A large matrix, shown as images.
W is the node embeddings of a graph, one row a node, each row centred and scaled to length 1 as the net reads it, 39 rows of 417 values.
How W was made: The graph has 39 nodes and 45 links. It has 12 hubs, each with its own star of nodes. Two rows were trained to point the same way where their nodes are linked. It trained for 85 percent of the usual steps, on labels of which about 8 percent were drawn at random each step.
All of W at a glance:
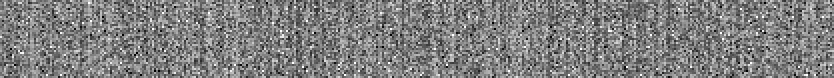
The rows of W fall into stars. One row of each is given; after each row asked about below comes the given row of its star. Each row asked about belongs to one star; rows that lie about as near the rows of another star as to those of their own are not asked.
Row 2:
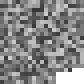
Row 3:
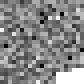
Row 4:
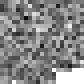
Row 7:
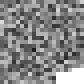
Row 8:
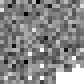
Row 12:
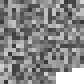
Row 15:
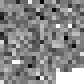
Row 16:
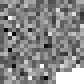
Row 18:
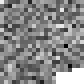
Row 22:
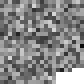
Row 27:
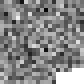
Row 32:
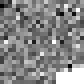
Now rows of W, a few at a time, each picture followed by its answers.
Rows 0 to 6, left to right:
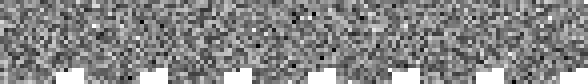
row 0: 27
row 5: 8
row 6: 15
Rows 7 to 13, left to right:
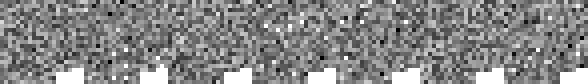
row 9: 16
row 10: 3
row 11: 27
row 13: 4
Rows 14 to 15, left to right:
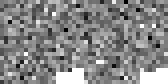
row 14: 2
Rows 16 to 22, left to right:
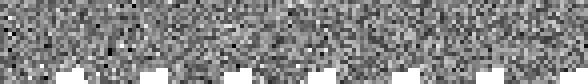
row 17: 32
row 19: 16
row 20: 15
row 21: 32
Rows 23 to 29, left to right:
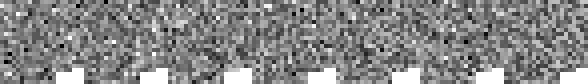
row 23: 15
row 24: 3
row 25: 8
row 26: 12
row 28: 22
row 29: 3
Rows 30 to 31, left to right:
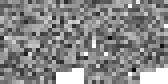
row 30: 4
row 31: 7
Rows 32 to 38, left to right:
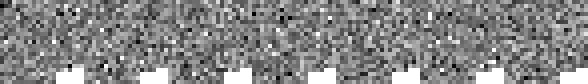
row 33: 12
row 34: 12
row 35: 2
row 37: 7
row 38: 18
